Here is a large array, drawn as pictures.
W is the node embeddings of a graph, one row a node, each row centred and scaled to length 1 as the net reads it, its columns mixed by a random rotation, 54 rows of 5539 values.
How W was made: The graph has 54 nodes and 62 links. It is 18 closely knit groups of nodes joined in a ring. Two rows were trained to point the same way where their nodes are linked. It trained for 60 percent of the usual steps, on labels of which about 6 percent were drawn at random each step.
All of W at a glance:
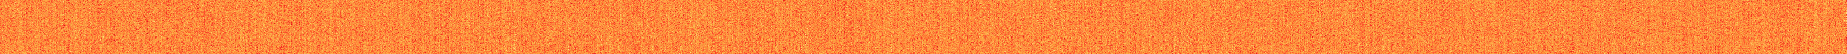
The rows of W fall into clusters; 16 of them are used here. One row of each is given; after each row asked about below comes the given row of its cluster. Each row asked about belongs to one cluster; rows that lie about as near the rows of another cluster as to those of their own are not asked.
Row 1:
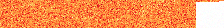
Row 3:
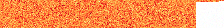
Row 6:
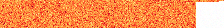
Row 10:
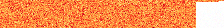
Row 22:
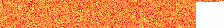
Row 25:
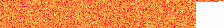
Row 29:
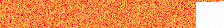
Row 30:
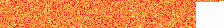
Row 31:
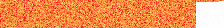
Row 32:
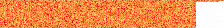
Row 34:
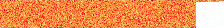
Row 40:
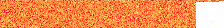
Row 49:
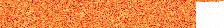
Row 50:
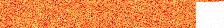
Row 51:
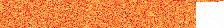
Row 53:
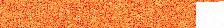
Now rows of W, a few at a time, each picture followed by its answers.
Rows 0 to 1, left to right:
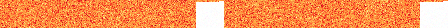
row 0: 49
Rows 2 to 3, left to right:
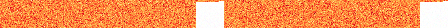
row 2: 10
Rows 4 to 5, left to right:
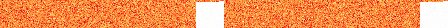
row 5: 53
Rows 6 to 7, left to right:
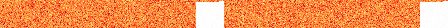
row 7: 32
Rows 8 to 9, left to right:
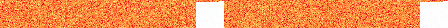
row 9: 50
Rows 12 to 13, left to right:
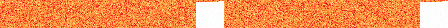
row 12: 31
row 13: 3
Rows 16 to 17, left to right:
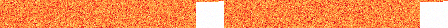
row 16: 31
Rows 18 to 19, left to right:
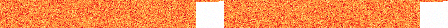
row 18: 1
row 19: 25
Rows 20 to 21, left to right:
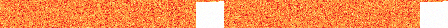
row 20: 34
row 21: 29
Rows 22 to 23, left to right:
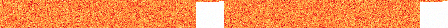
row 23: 1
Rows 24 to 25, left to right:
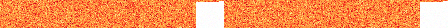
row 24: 22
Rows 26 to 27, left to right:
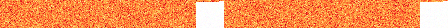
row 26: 40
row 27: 34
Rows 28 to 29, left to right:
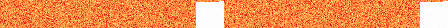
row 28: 30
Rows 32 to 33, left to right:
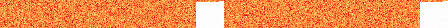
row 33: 29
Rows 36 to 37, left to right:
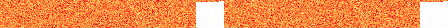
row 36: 3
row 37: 30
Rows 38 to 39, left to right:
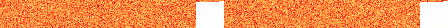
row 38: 53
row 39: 40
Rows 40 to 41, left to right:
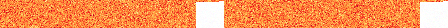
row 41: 22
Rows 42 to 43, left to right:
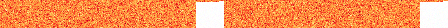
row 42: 25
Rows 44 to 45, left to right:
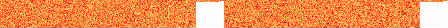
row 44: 51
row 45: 6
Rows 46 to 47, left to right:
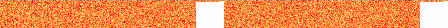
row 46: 32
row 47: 49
